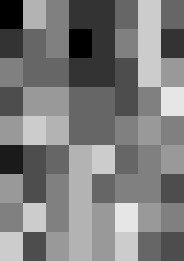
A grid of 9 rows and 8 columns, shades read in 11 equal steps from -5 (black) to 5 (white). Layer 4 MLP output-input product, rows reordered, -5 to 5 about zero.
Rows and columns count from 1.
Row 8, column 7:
1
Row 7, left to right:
1 -2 0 2 -1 0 0 -2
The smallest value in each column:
-5 -2 -1 -5 -3 -2 -1 -3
